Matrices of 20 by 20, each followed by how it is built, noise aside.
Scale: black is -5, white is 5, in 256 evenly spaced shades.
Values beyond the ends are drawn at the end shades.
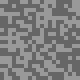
noise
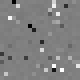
sparse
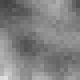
smooth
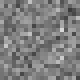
noise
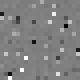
sparse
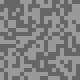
noise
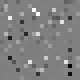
sparse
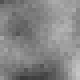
smooth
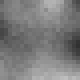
smooth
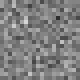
noise
